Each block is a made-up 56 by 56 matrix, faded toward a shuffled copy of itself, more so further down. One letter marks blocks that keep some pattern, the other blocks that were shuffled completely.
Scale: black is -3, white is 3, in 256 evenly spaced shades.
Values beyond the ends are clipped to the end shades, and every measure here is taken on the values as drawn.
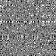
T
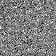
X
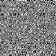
T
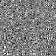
T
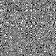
T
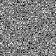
T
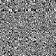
T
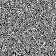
X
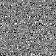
T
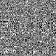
T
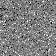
X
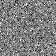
X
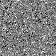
X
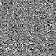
T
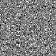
T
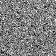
X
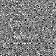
T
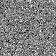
X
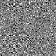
T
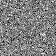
X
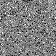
X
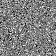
X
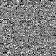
T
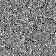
X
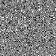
T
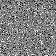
X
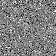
X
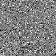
T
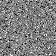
X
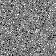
X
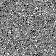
X
